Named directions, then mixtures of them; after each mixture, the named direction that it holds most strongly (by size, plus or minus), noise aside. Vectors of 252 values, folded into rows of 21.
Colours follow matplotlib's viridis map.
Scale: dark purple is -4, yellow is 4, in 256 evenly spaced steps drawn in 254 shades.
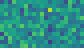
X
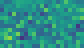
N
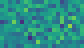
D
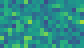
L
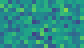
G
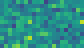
L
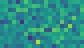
D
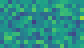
G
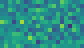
D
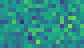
D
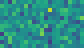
X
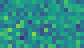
N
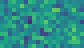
L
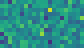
X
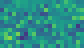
N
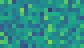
X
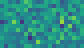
D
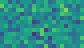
G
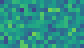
X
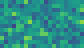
L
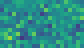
N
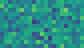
G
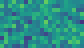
L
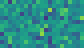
G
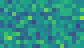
N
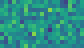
X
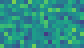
L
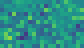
N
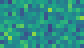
X
